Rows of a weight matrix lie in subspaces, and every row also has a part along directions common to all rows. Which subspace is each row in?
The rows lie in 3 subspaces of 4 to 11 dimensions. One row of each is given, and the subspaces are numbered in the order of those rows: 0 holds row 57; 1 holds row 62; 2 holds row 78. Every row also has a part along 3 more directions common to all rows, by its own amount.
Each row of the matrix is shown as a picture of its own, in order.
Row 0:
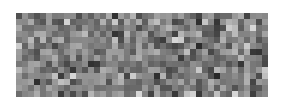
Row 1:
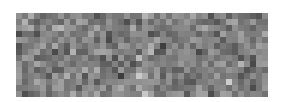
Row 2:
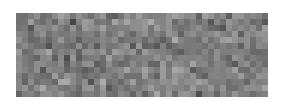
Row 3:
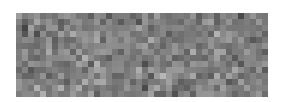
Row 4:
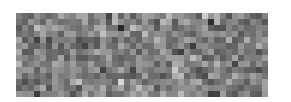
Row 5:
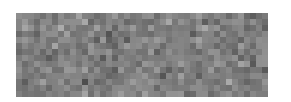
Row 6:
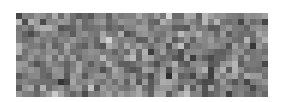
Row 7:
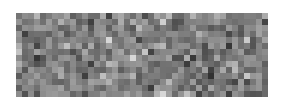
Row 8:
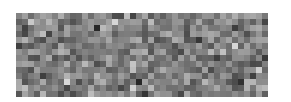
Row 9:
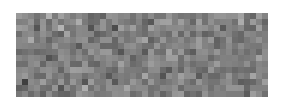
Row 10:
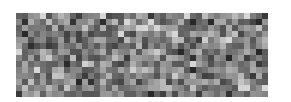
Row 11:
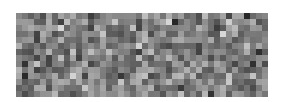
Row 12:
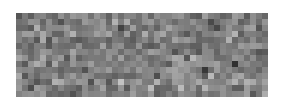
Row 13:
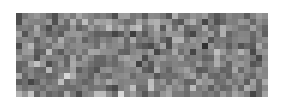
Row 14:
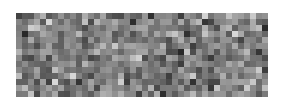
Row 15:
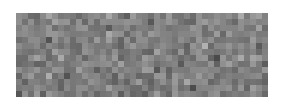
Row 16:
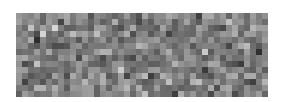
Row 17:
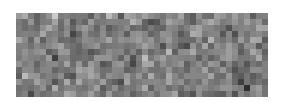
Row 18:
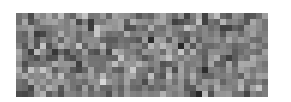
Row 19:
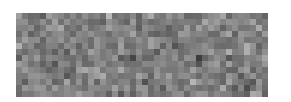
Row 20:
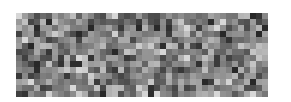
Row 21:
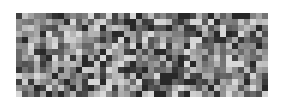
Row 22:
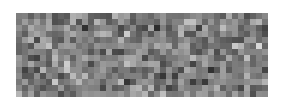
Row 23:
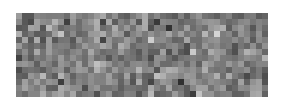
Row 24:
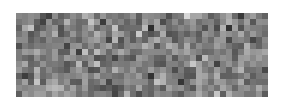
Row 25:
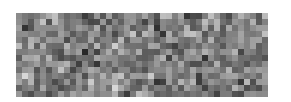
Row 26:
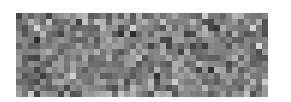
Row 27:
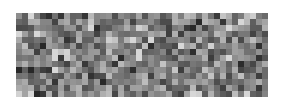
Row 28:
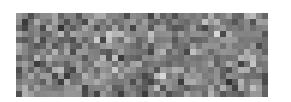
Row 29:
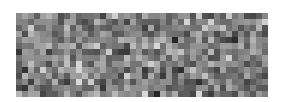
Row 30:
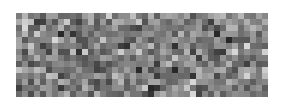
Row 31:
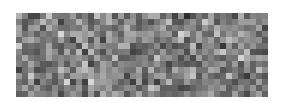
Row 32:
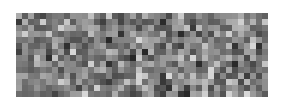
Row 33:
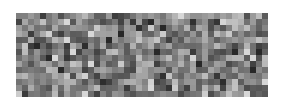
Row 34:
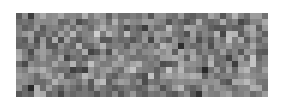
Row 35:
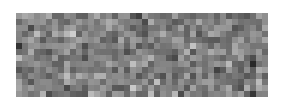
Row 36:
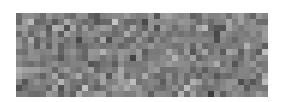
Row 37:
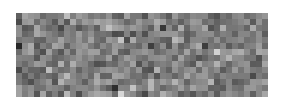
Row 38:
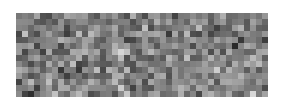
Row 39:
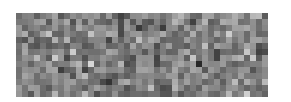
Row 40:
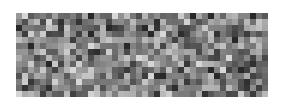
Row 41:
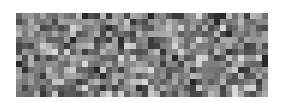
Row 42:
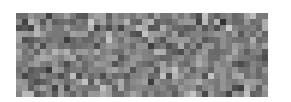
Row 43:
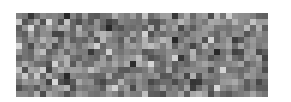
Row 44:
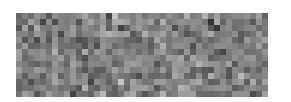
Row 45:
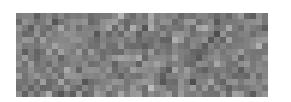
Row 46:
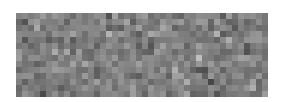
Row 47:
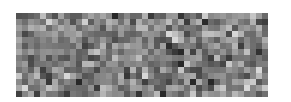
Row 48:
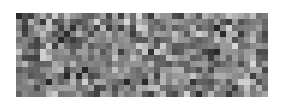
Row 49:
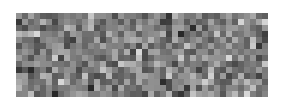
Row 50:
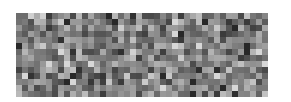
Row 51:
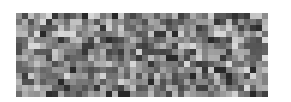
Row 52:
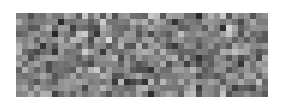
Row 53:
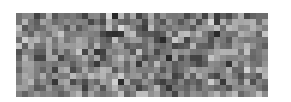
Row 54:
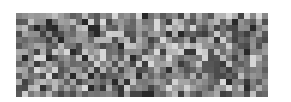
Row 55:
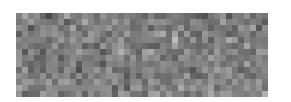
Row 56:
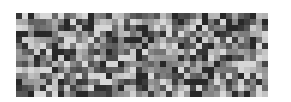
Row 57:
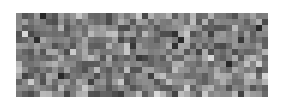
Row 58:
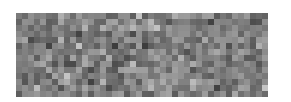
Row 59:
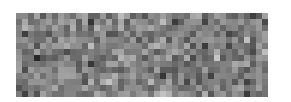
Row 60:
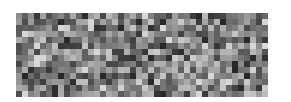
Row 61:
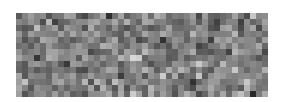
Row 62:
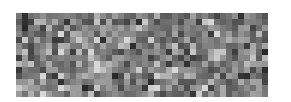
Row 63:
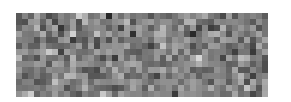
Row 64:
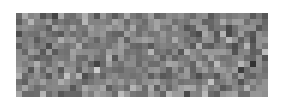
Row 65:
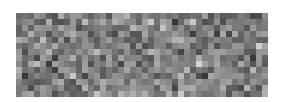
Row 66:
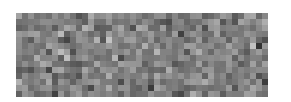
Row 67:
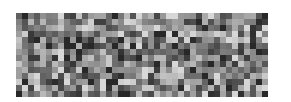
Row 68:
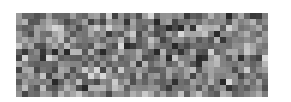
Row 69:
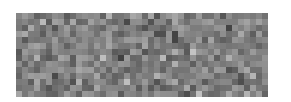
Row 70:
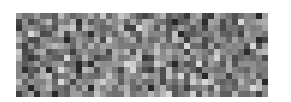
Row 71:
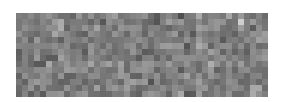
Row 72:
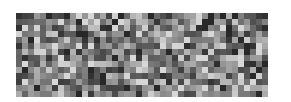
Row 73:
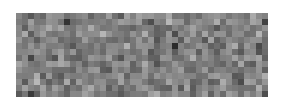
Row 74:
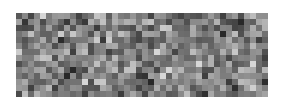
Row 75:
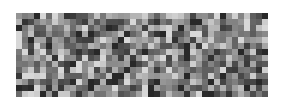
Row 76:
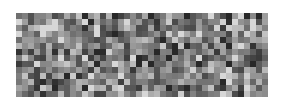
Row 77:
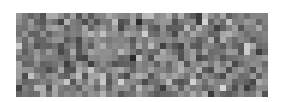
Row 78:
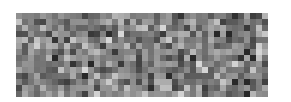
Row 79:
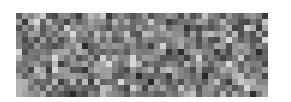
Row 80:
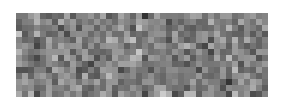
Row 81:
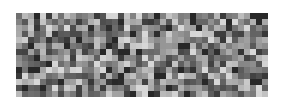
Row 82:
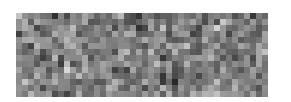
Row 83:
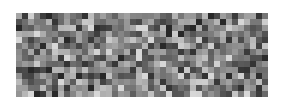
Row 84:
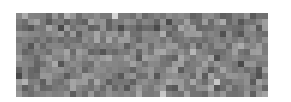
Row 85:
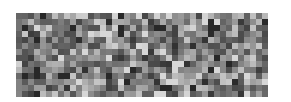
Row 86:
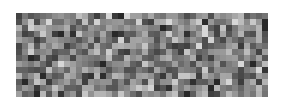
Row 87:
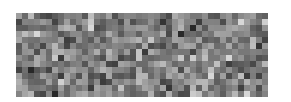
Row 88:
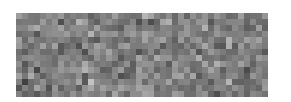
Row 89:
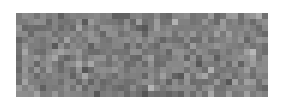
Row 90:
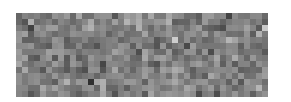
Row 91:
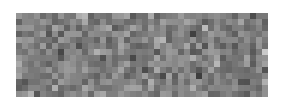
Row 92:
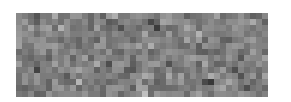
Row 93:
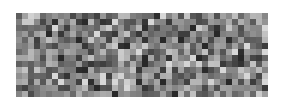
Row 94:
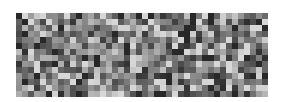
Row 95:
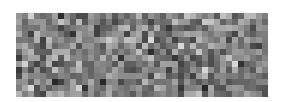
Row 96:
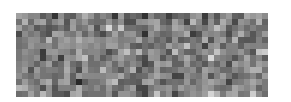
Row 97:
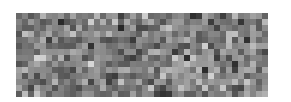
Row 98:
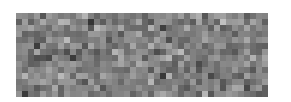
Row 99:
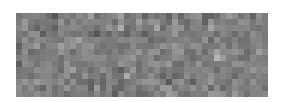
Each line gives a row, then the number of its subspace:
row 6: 2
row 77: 1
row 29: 0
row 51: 0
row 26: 0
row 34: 2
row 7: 2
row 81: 0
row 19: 1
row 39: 2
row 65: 2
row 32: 2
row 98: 2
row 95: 2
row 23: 1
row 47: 0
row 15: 1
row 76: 1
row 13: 0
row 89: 2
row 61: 1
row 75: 0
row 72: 1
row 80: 2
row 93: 1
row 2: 0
